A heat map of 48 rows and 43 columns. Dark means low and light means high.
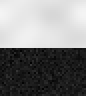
It is made of 2 by 1 panels. Panel 1,1: very high, smooth, faint in contrast. Panel 2,1: very low, fine-grained, faint in contrast.
